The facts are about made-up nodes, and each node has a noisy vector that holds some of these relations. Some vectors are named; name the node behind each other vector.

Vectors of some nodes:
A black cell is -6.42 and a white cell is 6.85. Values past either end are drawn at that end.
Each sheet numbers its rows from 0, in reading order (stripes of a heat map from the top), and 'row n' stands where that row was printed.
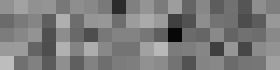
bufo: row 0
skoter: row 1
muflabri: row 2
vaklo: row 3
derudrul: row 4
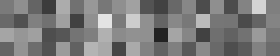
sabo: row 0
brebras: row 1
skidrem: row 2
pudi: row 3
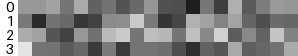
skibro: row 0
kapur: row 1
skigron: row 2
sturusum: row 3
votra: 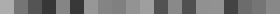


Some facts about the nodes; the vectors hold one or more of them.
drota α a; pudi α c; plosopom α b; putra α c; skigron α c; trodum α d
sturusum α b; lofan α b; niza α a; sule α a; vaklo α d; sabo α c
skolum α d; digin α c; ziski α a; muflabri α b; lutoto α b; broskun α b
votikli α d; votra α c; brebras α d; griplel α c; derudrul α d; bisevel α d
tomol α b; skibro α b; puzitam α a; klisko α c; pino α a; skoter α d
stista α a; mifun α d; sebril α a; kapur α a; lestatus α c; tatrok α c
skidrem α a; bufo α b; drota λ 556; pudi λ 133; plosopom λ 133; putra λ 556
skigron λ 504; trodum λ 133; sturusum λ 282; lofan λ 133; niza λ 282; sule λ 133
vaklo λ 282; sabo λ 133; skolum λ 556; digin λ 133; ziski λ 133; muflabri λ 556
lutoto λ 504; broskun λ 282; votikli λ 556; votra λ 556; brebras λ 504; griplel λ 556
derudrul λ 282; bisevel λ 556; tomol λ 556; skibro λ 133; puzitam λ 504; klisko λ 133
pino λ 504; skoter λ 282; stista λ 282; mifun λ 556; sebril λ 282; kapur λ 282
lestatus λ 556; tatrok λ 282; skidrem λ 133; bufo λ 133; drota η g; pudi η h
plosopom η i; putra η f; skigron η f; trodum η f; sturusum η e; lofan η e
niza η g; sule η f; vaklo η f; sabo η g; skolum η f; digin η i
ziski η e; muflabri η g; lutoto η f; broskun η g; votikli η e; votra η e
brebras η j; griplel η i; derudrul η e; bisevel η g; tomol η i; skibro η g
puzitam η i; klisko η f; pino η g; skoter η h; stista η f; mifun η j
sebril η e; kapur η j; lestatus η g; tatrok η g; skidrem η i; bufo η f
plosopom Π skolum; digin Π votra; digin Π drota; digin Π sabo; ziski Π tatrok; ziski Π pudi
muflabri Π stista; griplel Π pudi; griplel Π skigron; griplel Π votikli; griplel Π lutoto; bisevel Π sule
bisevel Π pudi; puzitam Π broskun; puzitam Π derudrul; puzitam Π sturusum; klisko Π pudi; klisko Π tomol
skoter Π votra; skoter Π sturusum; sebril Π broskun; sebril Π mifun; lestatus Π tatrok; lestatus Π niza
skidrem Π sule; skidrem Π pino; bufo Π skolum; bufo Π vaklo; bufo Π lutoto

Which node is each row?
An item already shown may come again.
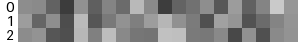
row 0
tatrok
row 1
votikli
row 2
vaklo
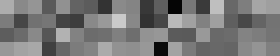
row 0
broskun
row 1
kapur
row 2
bisevel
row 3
skidrem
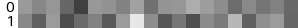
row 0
stista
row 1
drota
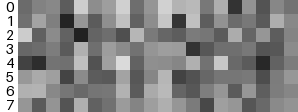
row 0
skolum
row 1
griplel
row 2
sebril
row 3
skoter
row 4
mifun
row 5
tomol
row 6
lutoto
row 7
votikli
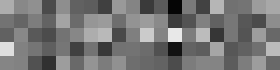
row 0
broskun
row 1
skoter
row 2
putra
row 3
sturusum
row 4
lestatus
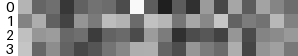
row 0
niza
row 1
skigron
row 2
lofan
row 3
ziski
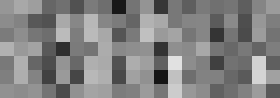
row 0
plosopom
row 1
vaklo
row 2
trodum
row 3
puzitam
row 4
klisko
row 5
digin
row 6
sule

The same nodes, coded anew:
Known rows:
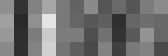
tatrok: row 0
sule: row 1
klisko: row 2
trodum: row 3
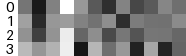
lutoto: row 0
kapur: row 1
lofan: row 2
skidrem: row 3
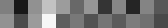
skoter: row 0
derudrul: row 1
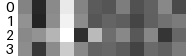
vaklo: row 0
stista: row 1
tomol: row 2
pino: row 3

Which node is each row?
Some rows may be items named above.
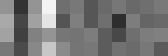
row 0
sturusum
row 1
ziski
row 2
sabo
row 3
bisevel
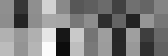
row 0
pino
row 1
pudi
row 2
digin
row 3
skidrem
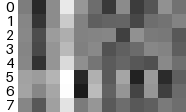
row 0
skigron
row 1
pino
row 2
mifun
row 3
brebras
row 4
putra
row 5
puzitam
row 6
plosopom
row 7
votra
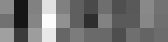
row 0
bufo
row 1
lutoto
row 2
sebril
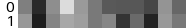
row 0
putra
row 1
pudi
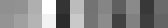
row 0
tomol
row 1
griplel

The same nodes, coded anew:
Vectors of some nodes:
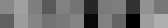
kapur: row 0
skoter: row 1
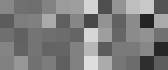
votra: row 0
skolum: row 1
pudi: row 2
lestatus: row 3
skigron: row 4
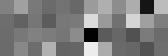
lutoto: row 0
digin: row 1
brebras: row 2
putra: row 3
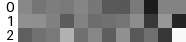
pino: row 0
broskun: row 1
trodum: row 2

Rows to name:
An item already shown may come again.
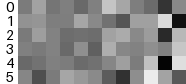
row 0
skigron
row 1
sturusum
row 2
lutoto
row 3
tomol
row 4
sule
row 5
ziski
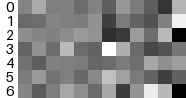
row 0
stista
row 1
mifun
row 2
sebril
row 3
putra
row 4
skidrem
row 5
skigron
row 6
lofan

